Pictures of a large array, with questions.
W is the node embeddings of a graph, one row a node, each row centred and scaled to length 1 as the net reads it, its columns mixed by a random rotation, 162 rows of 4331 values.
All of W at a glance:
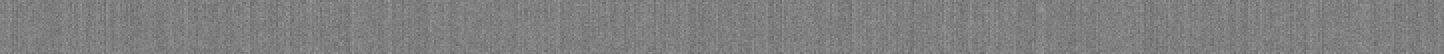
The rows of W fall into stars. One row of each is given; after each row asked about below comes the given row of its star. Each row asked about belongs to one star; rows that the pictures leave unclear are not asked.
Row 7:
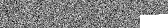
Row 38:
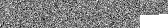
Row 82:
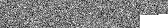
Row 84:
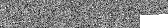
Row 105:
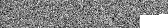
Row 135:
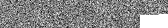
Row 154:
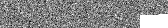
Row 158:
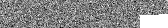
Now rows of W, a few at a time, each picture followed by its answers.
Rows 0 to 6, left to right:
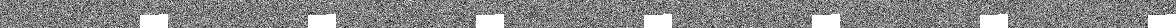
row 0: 105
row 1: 7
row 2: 135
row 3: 158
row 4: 135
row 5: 158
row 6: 84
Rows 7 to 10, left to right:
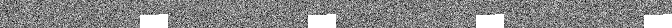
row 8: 82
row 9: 38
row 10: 7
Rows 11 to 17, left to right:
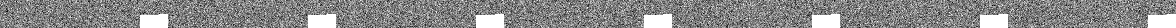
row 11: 7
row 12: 82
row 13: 158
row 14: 158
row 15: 82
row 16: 82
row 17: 154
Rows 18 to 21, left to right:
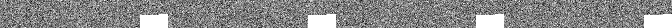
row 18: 82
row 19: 135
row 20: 154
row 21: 7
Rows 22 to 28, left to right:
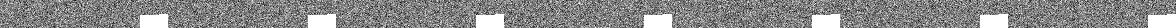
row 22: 38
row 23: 158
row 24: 105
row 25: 154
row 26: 7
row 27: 7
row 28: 82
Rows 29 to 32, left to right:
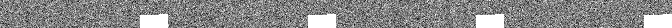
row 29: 158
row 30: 38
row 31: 158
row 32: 154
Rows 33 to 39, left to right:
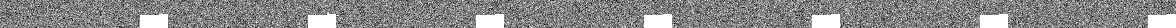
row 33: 105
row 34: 105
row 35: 158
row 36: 84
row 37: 158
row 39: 154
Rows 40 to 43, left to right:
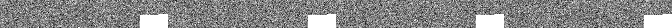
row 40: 135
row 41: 7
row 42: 154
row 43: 135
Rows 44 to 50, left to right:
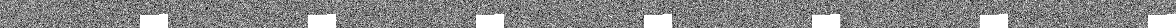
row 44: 84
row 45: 154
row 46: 82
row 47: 7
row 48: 82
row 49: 158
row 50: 105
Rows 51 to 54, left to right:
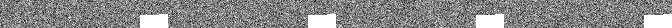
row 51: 7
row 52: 158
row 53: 158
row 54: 135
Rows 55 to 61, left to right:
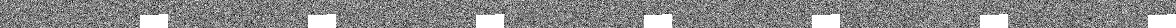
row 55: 82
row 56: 7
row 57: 82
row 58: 154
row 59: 158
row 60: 105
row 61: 158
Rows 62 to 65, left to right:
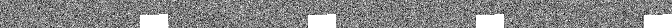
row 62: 135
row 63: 38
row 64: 7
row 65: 135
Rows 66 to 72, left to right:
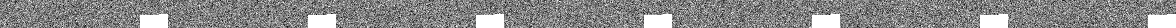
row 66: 84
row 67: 105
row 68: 84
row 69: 7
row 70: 105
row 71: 82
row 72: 7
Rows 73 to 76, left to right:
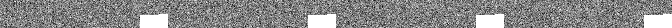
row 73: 7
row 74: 105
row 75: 82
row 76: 38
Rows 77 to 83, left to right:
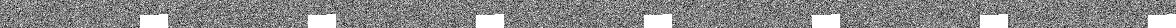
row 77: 82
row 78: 154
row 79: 135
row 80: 135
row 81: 158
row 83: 84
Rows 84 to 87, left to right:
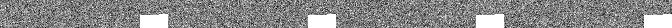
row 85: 7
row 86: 135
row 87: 82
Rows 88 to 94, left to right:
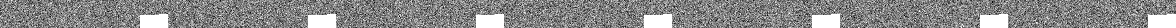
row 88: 38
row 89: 158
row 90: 82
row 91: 105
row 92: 158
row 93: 84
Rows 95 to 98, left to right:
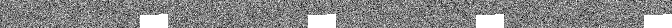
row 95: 105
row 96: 154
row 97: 7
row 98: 135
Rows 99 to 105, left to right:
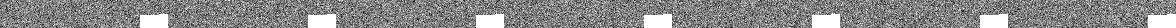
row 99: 84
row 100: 82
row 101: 158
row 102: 38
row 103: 105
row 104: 7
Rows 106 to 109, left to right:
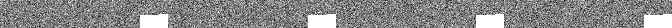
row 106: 135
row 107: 135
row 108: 84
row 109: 105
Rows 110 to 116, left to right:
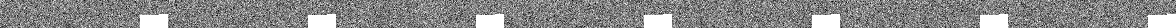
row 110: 82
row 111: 82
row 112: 84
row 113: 158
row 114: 154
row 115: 7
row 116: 38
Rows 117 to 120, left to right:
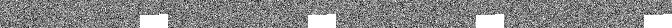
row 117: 38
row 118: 105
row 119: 105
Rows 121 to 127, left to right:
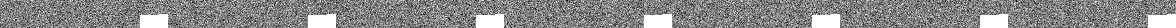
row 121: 135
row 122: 158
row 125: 7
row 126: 7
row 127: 154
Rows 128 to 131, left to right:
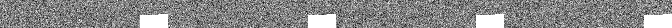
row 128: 154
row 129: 154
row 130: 82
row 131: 135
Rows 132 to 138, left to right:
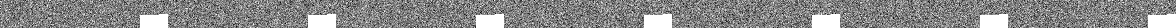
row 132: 154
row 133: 82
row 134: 7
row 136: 135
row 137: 7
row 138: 105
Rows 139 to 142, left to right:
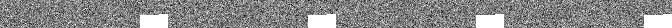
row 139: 154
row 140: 135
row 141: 158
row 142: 84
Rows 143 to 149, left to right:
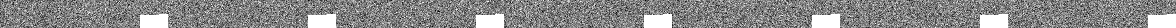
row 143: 38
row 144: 154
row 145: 158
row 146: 84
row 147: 105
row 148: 154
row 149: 154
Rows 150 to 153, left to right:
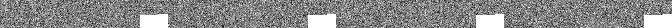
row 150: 154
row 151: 38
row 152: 38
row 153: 82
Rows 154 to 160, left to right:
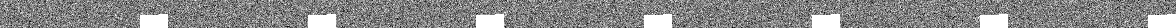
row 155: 105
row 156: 7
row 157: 158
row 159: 38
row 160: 84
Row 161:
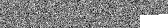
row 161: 158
